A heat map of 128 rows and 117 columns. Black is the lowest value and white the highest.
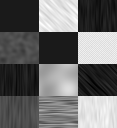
The table splits into 4 rows of 3 panels. Panel 1,1: very low, flat. Panel 1,2: very high, slanting down to the right, faint in contrast. Panel 1,3: very low, streaked downward, faint in contrast. Panel 2,1: low, blotchy, faint in contrast. Panel 2,2: very low, flat. Panel 2,3: very high, checkered, faint in contrast. Panel 3,1: very low, streaked downward, faint in contrast. Panel 3,2: high, smooth. Panel 3,3: very low, slanting down to the right, faint in contrast. Panel 4,1: low, streaked downward, faint in contrast. Panel 4,2: middling, streaked across. Panel 4,3: very high, streaked downward, faint in contrast.
